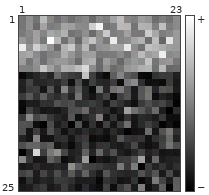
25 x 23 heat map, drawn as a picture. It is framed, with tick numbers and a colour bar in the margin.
Stripes: none. Seam: horizontal, 30% of the way down, the top part higher. Average level on the scale: 30%.
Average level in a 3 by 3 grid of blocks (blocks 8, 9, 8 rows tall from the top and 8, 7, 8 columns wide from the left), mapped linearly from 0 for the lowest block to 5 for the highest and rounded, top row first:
555
000
000
